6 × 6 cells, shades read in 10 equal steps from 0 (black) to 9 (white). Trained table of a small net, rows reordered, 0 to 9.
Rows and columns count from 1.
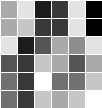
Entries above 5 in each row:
3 3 3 3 2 4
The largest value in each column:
8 8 9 6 8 9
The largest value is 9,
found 2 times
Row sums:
25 25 31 27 30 35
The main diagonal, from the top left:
6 7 3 6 4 9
